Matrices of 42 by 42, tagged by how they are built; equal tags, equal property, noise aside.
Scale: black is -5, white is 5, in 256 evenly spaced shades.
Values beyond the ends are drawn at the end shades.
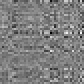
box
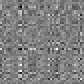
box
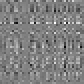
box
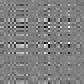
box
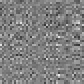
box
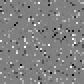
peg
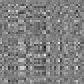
box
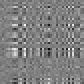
box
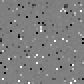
peg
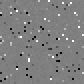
peg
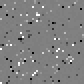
peg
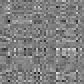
box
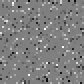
peg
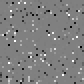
peg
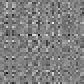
box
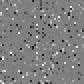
peg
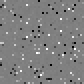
peg
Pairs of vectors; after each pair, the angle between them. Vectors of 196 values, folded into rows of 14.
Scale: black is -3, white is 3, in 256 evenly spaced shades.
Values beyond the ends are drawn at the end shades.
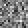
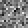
partly aligned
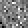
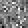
nearly parallel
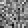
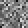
partly aligned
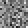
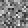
partly aligned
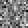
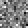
nearly opposite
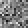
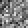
nearly opposite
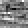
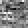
nearly parallel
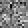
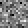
partly aligned
